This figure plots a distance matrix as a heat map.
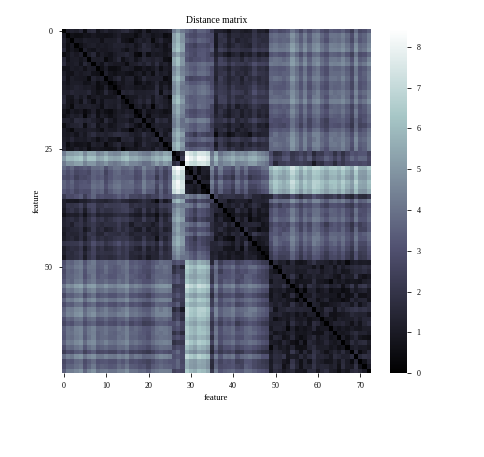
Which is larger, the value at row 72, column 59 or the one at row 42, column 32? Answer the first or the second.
the second
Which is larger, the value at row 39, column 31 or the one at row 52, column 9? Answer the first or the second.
the second
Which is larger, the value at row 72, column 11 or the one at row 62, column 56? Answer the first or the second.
the first
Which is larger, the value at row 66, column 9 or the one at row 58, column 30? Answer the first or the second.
the second
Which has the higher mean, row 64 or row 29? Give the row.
29
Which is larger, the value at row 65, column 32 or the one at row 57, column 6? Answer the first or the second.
the first
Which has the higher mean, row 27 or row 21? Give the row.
27
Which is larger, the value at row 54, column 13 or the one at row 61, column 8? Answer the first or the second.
the first
